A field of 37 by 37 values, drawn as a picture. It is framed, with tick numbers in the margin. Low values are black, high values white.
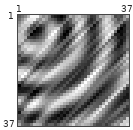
There is no overall slope. Rings spread out from the top left. Streaks slant up to the right. Neither half mirrors the other. The ninth with the highest average is the top left.
